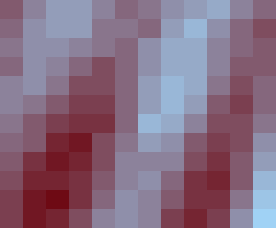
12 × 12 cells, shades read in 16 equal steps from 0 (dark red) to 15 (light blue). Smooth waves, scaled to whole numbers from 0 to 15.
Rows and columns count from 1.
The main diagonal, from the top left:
6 10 10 7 5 7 13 10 5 2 8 15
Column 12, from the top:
7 5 6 6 7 7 8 10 11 13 14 15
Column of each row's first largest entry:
10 9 8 8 8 8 7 7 12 12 12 12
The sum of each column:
80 76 66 64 74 96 118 119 99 75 78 109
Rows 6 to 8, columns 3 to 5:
6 4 4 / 4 3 3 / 2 1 5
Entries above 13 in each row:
0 0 0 0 0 0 0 0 0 0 1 1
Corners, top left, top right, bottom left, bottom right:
6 7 4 15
